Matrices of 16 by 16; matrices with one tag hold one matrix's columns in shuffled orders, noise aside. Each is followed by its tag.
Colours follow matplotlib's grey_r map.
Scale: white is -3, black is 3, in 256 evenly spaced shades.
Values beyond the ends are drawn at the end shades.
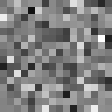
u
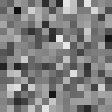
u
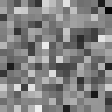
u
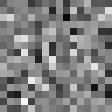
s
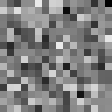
u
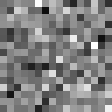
u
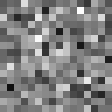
s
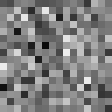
s
